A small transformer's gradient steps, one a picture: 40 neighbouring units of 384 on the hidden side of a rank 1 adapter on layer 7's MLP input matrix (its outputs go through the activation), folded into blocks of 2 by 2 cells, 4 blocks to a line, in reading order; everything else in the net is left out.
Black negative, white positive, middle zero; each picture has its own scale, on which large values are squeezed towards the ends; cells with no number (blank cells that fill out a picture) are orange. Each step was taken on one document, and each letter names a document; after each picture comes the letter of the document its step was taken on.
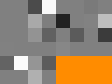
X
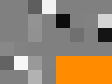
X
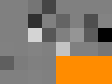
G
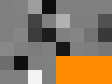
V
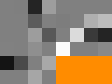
G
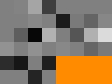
V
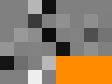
V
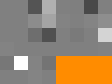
X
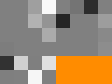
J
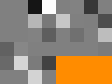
X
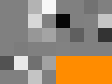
X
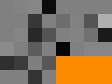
V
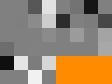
J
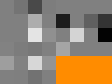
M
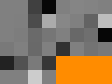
V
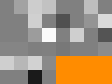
M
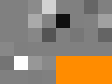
X
